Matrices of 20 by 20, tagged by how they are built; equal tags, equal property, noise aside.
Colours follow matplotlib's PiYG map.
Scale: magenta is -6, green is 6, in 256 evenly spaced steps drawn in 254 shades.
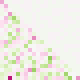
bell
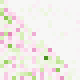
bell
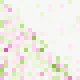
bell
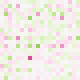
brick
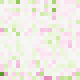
brick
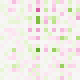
brick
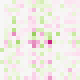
brick
